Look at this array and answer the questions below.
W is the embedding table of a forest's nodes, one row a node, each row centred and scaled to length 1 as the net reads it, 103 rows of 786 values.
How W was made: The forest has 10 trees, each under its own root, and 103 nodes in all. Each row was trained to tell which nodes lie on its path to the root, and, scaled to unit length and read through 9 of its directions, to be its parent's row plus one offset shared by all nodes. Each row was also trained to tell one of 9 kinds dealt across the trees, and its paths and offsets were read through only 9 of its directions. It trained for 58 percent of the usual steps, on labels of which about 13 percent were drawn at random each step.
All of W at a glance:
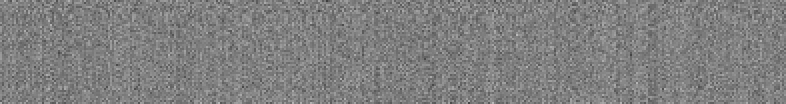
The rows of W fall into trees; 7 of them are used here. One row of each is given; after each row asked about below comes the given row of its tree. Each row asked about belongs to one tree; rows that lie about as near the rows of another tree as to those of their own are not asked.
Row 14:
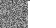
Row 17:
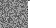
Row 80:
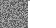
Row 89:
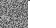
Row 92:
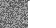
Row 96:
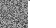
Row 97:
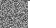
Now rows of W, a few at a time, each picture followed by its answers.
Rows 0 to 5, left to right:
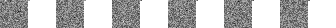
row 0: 96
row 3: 80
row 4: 97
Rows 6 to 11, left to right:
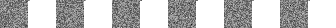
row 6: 80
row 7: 17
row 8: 89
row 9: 89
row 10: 92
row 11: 92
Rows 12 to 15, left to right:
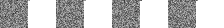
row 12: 97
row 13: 97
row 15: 96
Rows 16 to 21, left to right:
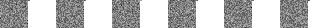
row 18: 17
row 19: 97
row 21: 89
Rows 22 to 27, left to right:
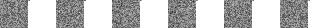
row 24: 17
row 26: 80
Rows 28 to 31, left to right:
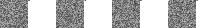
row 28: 96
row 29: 97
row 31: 92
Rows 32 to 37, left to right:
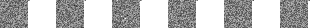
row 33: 14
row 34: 17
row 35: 89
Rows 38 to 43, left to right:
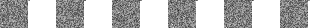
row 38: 96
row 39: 89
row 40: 80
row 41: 14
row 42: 17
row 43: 92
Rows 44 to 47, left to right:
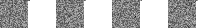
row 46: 80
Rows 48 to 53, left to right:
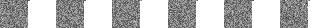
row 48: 89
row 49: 89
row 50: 97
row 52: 14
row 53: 96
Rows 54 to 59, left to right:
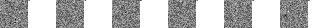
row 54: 92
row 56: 96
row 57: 92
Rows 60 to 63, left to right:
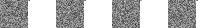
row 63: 14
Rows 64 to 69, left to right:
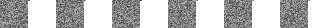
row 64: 96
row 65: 17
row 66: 89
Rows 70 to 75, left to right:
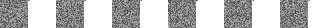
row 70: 17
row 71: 80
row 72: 89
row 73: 17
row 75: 97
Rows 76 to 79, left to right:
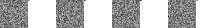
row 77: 17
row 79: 97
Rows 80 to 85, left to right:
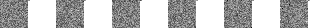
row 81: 80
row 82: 17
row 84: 97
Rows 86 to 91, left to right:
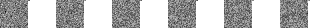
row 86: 89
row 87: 89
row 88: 97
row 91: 14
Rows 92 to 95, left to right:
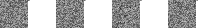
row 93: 96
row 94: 14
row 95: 92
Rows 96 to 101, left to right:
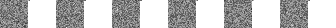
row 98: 14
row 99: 14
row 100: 17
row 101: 89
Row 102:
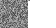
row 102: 14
